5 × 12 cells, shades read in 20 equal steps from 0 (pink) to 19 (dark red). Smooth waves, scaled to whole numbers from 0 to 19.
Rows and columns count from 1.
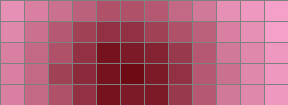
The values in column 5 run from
10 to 18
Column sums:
17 31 47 63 78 77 71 57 40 22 12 3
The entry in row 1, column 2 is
4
